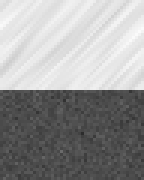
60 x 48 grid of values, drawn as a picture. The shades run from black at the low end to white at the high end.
It is made of 2 by 1 panels. Panel 1,1: very high, slanting up to the right, faint in contrast. Panel 2,1: low, fine-grained, faint in contrast.
